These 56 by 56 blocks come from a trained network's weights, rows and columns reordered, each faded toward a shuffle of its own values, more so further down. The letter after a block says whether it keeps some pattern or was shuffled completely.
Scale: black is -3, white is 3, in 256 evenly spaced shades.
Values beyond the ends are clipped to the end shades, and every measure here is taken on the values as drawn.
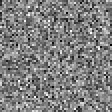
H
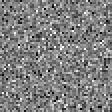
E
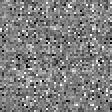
H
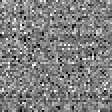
H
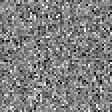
H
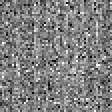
H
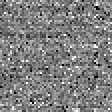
H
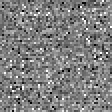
H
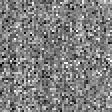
H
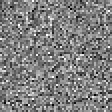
H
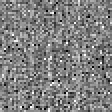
H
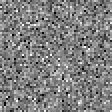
E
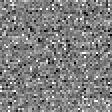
H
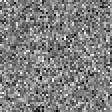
H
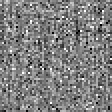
H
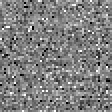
H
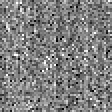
H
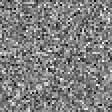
E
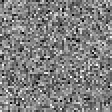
E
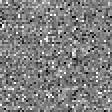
H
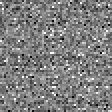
H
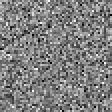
E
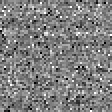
H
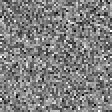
E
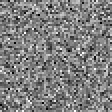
E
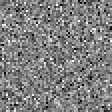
E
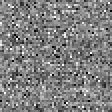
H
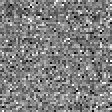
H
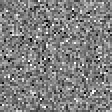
E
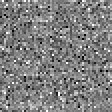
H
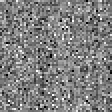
H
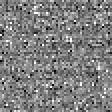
H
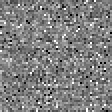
H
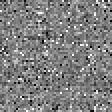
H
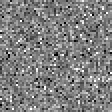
E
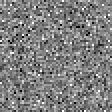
E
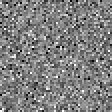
H
